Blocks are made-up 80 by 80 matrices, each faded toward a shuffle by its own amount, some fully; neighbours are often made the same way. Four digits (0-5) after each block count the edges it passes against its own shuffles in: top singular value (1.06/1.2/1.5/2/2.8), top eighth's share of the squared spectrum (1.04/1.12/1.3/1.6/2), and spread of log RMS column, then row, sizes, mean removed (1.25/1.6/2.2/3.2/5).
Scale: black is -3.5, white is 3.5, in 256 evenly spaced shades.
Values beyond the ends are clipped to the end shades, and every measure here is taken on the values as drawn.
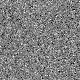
0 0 0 0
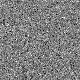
0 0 0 0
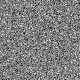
0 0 0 0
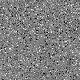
3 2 0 0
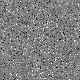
1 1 0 0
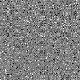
4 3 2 1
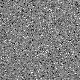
1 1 0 0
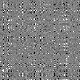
4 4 3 3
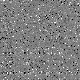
3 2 1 1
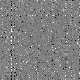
4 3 1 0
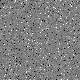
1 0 0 0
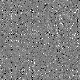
3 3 1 1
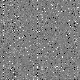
2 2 2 1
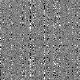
2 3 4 2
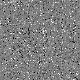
1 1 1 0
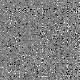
2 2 2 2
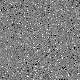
0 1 0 0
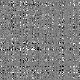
2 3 4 3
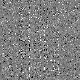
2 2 2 1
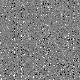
2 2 2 1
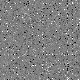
2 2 1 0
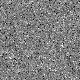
0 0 0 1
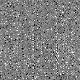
3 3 2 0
